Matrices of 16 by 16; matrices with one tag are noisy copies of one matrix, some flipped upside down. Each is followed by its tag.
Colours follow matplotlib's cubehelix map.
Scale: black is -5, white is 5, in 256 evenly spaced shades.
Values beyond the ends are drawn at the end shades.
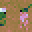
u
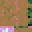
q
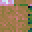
q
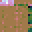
q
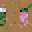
u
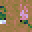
u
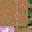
q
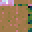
q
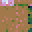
q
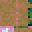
q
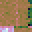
q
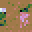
u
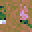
u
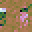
u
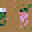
u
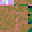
q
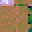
q
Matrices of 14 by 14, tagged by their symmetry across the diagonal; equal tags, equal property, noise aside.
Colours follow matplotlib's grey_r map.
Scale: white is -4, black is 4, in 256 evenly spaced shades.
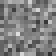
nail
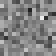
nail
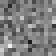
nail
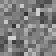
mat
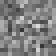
nail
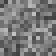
mat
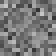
mat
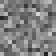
nail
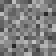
mat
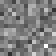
mat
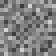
mat
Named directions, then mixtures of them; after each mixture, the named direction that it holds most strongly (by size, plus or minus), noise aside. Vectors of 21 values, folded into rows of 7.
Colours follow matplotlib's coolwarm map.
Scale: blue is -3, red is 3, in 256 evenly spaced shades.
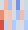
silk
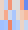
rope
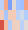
rope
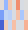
silk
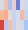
silk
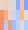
silk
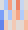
silk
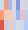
silk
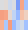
silk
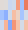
rope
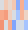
silk
